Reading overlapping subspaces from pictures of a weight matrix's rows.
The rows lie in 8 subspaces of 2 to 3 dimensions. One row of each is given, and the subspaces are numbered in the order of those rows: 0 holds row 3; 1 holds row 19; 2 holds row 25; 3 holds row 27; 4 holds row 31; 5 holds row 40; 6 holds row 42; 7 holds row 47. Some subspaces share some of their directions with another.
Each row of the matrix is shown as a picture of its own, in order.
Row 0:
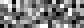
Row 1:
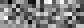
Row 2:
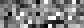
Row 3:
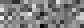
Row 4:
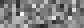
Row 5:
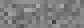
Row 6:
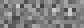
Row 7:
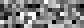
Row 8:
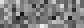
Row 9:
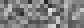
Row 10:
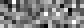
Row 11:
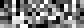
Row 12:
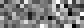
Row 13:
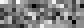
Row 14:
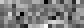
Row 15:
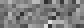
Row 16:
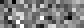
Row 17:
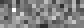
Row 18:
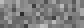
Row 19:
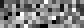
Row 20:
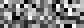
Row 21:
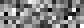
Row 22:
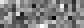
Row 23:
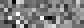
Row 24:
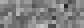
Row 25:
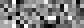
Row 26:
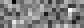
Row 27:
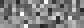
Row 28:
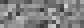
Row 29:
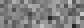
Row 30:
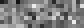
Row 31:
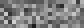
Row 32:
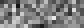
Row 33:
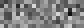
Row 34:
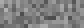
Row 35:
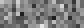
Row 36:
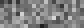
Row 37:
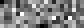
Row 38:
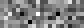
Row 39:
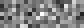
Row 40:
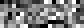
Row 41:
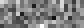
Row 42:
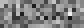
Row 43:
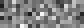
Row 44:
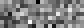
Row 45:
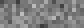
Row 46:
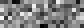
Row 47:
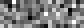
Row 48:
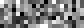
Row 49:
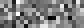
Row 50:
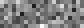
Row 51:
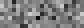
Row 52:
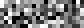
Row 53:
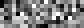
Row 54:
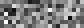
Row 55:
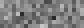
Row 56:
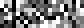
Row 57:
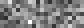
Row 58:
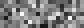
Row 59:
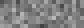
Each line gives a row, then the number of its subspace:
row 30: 1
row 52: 4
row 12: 6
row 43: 0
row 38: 5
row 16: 2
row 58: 5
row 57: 5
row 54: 4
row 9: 3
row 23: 2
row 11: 0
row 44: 5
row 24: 3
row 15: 5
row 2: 5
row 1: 5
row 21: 4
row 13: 1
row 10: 7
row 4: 6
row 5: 4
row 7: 1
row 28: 3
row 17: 7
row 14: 5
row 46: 0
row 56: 2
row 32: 6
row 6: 6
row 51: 0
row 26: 7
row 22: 3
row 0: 7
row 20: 6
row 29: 6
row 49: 2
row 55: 1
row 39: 0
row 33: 6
